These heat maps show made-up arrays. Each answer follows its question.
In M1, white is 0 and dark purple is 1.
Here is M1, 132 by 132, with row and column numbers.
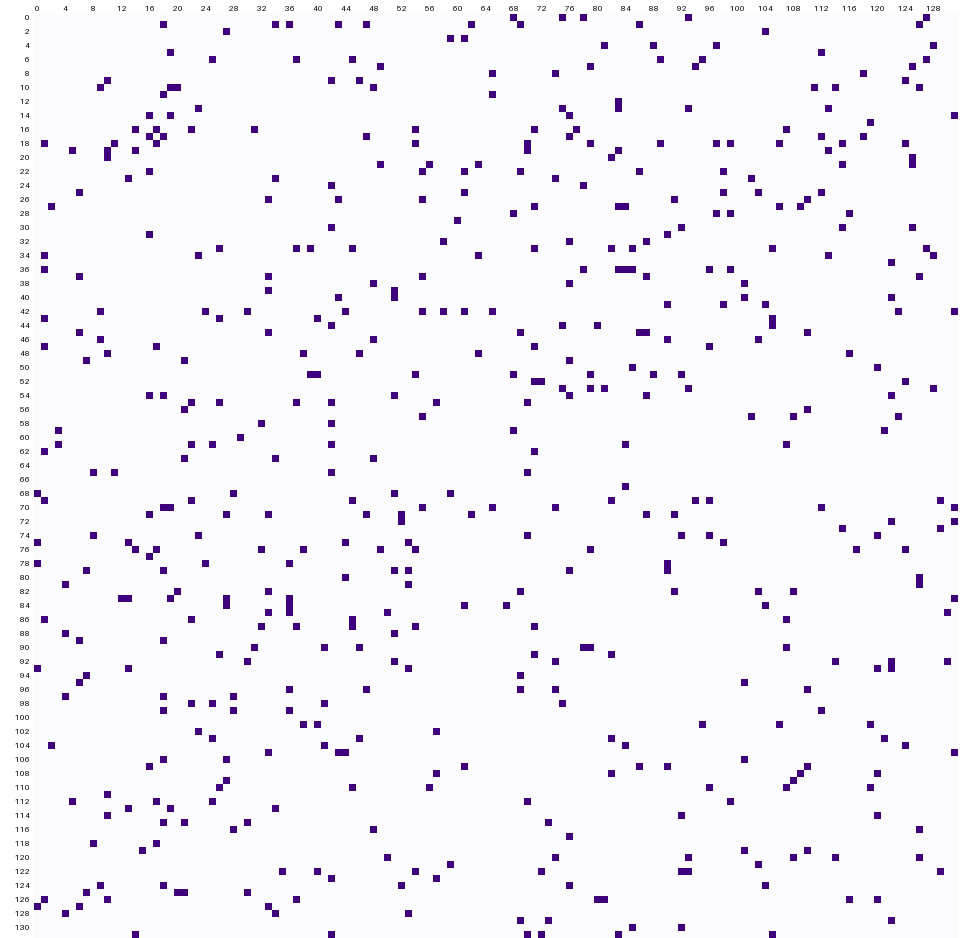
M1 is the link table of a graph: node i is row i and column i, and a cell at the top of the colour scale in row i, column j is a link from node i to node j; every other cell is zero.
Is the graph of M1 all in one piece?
no
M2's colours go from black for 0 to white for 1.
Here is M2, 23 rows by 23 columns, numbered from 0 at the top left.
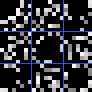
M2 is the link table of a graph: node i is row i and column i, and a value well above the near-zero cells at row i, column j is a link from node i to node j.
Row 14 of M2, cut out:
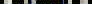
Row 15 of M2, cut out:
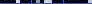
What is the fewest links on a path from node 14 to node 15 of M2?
3
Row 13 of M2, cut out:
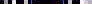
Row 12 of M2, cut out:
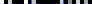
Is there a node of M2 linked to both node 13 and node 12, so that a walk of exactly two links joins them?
yes
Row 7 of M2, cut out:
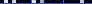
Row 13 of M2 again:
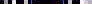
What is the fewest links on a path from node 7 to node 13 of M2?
2
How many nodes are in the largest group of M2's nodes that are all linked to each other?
3
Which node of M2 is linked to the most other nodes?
node 22
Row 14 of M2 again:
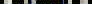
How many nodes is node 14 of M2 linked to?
7
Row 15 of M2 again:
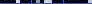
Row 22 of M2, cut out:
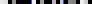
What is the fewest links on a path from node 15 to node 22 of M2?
1
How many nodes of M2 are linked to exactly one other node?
0
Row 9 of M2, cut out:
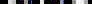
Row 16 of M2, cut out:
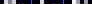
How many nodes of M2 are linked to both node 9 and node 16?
6
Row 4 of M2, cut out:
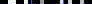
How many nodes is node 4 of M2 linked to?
7
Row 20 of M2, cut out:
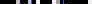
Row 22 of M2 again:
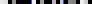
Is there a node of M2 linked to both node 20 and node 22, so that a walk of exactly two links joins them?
yes
